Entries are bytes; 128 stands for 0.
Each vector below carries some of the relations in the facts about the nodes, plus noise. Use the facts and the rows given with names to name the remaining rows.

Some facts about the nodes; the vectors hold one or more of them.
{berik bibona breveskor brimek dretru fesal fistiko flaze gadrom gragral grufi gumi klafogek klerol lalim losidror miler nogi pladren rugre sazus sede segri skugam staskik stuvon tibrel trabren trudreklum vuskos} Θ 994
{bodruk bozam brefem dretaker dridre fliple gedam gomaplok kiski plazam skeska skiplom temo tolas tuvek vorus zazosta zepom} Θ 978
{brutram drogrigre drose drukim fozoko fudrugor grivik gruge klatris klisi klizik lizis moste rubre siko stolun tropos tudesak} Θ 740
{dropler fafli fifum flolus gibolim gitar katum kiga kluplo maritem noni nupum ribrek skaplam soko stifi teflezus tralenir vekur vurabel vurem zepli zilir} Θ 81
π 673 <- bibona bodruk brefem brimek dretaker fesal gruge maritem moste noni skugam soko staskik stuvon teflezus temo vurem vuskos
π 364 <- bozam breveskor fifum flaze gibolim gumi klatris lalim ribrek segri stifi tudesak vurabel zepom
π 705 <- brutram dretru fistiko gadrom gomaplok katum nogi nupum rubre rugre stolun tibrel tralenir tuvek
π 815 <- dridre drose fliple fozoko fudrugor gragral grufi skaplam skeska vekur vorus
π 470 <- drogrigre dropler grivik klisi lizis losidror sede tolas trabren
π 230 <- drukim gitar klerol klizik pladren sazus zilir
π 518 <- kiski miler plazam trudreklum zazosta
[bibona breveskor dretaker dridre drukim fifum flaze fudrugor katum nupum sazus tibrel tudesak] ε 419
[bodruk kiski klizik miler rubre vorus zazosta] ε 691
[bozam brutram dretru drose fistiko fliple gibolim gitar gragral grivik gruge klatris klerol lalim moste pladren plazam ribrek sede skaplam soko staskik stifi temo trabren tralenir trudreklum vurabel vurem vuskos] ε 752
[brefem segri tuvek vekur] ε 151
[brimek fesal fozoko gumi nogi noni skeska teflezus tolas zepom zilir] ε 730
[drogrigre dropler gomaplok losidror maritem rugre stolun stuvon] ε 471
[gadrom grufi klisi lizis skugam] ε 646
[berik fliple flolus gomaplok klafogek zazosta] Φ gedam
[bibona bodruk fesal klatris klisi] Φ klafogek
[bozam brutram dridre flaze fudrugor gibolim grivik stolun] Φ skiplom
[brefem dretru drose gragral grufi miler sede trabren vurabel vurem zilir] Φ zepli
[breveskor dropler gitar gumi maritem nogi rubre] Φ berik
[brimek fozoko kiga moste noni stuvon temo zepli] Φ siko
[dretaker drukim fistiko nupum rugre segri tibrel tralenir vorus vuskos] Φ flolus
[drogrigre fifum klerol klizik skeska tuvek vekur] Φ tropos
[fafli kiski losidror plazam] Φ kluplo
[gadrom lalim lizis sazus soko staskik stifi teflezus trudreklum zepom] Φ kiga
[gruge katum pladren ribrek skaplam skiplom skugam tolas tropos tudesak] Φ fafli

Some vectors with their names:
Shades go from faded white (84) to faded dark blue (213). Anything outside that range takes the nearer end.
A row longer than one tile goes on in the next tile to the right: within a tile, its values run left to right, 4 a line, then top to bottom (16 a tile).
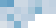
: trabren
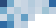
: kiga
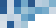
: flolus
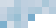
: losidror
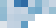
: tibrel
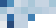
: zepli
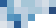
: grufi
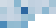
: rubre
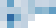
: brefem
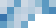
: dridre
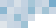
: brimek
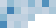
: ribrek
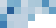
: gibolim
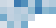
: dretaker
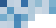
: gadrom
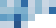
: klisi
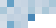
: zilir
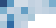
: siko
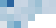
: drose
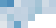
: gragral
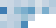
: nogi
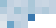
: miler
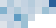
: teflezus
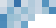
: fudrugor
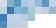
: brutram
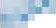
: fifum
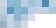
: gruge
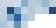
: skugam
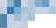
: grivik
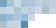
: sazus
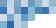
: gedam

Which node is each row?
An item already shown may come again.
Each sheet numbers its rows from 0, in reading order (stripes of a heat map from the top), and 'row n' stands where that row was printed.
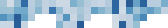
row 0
klisi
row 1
breveskor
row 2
flolus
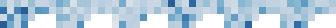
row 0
berik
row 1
sazus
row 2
zilir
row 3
gadrom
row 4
breveskor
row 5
gitar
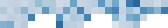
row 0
kiski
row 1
stolun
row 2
segri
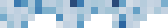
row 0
dretaker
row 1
drukim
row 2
siko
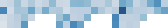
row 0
fesal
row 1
dropler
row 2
bozam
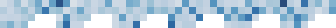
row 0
bodruk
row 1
siko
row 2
bibona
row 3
stolun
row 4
tuvek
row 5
gadrom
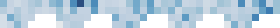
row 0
stuvon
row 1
fistiko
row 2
gomaplok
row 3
fozoko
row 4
vorus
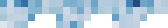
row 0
rugre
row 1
klatris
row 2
tralenir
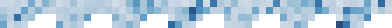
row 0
drogrigre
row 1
losidror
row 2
gomaplok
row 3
tropos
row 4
zepom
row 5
fliple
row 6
fafli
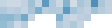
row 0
fifum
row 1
plazam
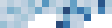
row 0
klerol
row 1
skiplom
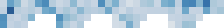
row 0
bozam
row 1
tudesak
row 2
stuvon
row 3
vuskos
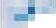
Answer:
skeska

